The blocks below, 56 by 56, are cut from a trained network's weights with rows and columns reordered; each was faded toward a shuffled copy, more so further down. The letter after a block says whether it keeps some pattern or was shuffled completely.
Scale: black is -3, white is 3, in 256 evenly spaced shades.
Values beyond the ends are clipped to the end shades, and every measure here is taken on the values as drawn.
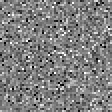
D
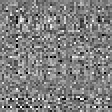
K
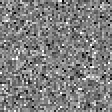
D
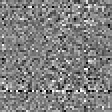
K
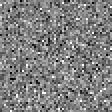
D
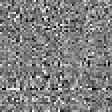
K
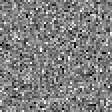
D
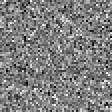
D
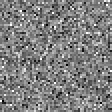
D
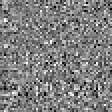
K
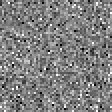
D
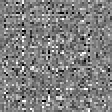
K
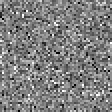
D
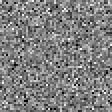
D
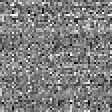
K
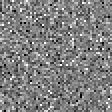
D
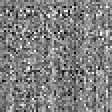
K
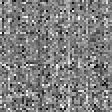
K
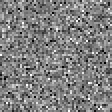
D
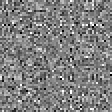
K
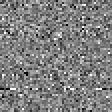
K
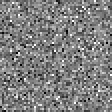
D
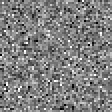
D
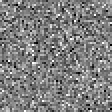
D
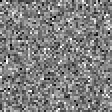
D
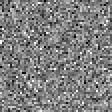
D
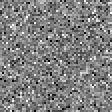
D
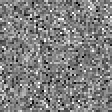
D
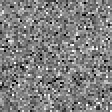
D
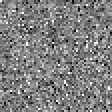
D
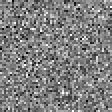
D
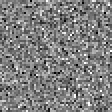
D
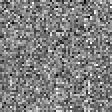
K
